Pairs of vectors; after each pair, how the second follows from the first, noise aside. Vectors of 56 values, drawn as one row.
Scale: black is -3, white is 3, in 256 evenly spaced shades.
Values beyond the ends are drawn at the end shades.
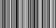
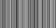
shrunk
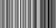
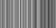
shrunk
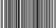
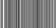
shrunk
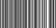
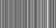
shrunk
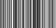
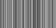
shrunk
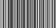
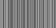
shrunk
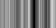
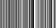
sign-scrambled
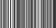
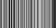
sign-scrambled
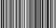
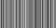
shrunk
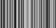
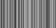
shrunk
